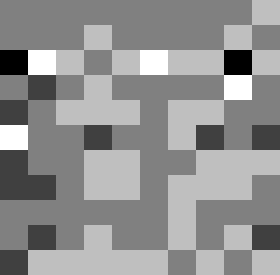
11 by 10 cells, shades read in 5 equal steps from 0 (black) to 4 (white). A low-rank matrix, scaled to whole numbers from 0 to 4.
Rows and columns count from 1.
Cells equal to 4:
4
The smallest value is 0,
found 2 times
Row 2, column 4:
3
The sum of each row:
21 22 25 22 24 20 24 23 21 21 26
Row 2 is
2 2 2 3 2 2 2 2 3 2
